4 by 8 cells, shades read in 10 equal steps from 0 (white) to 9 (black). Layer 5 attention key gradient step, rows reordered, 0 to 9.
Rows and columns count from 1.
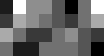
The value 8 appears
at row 1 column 1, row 4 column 2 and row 4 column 3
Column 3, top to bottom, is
4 4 7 8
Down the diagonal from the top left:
8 3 7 5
